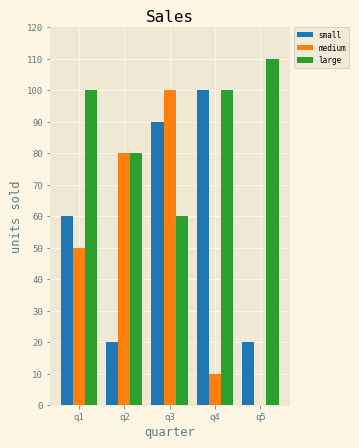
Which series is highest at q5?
large
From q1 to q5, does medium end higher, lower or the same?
lower
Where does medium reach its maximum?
q3
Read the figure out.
Title: Sales
x-axis: quarter, ticks q1 q2 q3 q4 q5
y-axis: units sold, ticks 0 10 20 30 40 50 60 70 80 90 100 110 120
Legend: small, medium, large
Values:
small: 60 20 90 100 20
medium: 50 80 100 10 0
large: 100 80 60 100 110
